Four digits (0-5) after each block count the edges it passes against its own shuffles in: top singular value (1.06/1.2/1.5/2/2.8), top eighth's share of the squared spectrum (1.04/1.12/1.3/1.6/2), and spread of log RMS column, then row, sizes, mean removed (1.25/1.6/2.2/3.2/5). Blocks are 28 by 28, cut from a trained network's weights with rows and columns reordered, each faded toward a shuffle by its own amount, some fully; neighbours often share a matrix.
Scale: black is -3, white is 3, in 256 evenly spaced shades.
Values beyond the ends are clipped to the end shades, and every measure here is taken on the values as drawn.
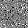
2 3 1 2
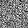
1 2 0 0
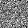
0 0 0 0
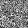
0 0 0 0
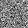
0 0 0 0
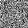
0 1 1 0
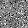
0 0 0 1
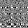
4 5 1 3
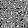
2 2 0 1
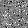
0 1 0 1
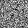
0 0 0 0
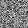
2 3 0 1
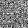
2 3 0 1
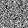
0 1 0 0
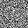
1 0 0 0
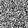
1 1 0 0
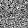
1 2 0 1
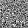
2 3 0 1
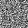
1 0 0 0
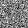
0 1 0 0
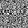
3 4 0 2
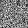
2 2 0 0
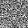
2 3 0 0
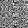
2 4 1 0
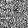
2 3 0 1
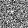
0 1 0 0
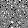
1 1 0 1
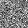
1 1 0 0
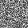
2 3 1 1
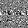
3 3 0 2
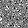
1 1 1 0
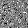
1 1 0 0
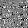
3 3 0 2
